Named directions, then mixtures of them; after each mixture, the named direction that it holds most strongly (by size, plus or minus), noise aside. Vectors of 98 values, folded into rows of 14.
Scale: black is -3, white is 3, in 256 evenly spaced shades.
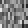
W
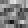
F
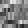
F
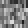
F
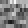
F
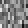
W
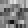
F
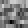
F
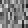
W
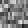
W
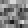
F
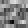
F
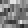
F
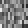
W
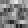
F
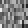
W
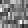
W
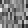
W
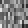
W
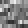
F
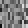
W
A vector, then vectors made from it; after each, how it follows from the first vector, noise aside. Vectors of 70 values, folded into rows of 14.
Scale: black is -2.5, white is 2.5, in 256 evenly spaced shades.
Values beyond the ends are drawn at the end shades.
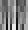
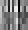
wrapped around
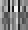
wrapped around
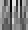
reversed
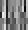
wrapped around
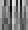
reversed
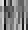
wrapped around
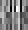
wrapped around
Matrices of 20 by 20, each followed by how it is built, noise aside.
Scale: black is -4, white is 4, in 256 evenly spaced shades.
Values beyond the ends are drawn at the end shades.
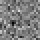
low rank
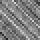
Toeplitz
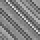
Toeplitz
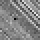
Toeplitz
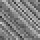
Toeplitz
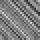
Toeplitz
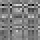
low rank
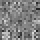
low rank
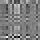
low rank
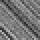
Toeplitz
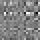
low rank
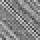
Toeplitz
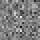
low rank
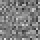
low rank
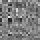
low rank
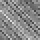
Toeplitz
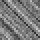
Toeplitz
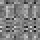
low rank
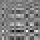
low rank
